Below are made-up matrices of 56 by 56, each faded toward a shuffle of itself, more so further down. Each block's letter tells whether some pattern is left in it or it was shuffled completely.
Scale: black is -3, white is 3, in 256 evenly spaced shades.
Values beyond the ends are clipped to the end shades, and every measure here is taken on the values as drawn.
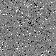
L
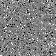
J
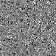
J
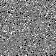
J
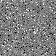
L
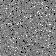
L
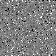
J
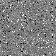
J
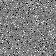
L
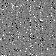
J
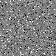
L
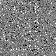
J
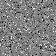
L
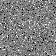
L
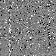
J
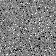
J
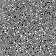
L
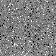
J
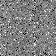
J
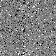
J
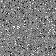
L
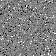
L
